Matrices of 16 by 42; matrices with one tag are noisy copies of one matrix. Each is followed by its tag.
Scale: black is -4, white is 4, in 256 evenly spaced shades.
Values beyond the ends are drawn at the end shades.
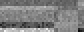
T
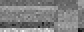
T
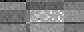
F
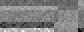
T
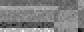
T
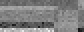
T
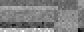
T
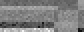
T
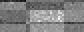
F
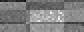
F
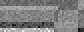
T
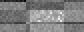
F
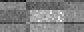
F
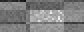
F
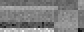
T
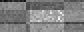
F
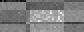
F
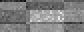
F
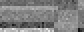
T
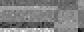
T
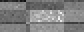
F
